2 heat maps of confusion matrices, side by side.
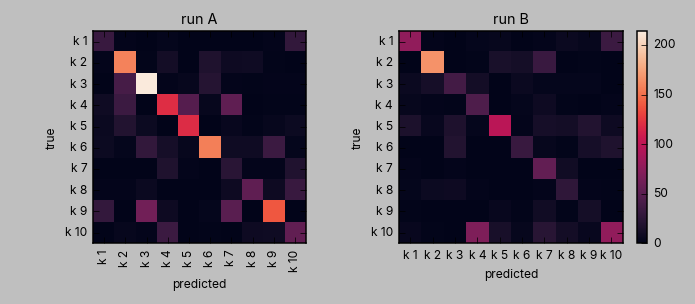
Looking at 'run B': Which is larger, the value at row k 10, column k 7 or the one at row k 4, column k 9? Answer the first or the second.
the first
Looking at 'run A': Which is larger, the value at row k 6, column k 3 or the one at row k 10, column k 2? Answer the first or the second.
the first
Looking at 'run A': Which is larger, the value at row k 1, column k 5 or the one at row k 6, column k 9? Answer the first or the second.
the second
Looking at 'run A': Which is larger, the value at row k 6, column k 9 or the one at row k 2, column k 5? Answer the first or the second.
the first
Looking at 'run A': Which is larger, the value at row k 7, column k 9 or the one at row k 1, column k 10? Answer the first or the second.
the second
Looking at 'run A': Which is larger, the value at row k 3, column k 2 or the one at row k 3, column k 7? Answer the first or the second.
the first
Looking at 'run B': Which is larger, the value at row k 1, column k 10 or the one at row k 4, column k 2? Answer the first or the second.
the first
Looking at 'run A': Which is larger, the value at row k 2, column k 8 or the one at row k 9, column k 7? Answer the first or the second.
the second
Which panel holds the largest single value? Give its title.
run A
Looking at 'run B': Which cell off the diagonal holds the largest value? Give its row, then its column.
k 10, k 4
